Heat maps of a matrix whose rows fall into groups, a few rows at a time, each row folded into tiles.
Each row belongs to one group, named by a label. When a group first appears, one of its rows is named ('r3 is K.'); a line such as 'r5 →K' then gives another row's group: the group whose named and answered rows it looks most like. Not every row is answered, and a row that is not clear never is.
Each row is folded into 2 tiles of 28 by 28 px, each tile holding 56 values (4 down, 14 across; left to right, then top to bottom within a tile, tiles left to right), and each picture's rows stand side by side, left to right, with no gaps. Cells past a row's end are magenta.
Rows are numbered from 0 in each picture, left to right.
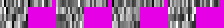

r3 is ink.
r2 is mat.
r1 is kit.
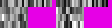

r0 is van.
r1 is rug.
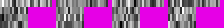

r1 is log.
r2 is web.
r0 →kit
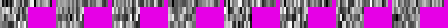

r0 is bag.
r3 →van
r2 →ink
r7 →kit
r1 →ink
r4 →rug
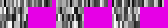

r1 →web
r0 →ink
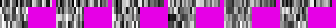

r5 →bag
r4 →rug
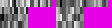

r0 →kit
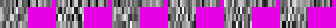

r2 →bag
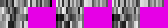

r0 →rug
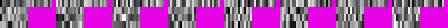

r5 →rug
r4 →web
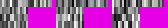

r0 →kit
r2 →kit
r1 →log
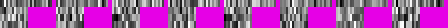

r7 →ink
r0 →log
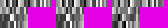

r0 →kit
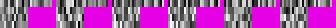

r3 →mat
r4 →van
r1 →rug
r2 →mat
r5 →van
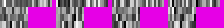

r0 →mat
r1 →bag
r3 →ink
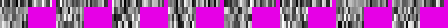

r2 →kit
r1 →log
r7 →web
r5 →mat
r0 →mat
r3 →rug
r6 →log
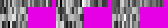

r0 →log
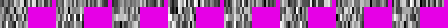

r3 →rug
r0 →rug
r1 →log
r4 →log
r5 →web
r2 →log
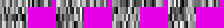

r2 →web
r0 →web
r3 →kit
